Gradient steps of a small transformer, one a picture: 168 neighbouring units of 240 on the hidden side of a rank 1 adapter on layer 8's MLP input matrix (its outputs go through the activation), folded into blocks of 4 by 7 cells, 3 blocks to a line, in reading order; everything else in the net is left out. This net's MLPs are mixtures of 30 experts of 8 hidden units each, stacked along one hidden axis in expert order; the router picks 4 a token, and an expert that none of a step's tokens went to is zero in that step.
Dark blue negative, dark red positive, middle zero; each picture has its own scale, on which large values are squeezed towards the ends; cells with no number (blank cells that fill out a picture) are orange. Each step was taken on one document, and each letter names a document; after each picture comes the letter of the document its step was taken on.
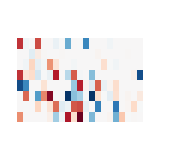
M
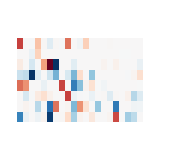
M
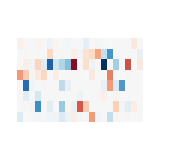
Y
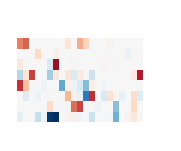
M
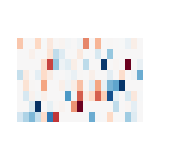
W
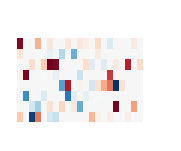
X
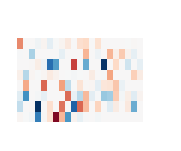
W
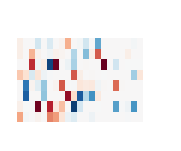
W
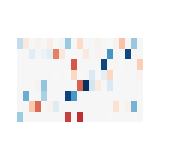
W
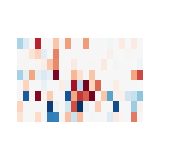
M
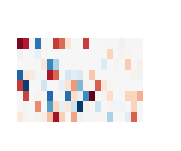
M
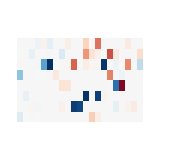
Y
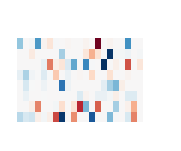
Y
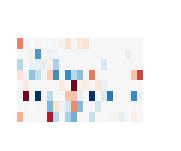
M
